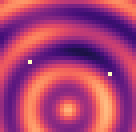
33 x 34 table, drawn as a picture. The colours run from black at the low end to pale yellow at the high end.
Rings: centred on the bottom middle. Lone odd cells: 2, each higher than its neighbours. Average level on the scale: 50%. Ninth with the highest average: bottom right.
